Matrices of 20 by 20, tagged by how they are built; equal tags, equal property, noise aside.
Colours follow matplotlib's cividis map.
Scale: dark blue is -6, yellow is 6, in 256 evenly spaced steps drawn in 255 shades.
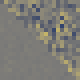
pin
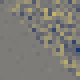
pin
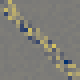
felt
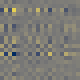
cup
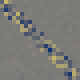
felt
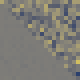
pin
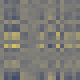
cup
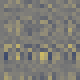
cup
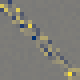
felt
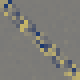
felt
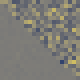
pin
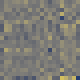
cup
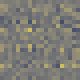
cup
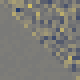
pin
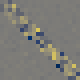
felt
